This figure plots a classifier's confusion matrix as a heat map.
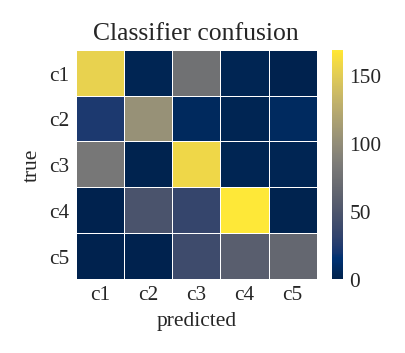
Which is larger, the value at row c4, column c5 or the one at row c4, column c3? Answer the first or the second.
the second
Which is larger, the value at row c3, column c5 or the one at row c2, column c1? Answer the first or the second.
the second
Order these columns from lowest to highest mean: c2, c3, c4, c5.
c5, c2, c4, c3
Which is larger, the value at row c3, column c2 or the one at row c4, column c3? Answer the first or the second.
the second
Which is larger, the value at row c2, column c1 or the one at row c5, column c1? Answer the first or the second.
the first
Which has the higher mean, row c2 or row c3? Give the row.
c3
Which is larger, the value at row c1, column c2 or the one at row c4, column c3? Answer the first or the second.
the second
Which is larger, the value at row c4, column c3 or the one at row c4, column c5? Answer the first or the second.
the first
